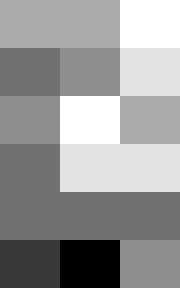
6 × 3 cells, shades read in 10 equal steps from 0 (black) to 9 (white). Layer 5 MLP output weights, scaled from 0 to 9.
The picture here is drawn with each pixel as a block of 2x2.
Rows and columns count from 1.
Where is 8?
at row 2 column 3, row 4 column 2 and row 4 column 3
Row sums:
21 17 20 20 12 7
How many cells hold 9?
2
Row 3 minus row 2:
1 4 -2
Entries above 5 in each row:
3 1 2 2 0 0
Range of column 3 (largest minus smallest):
5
